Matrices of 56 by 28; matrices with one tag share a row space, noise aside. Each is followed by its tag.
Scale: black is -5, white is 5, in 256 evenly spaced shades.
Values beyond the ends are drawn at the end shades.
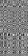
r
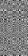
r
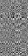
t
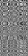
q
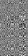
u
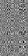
u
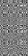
q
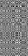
t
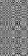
t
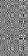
u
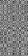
r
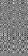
r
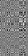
u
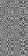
u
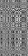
t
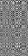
t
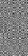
r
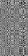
u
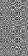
t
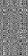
q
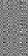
q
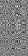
t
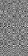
r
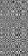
t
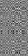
t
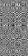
t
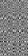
r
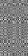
r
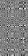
u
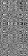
q
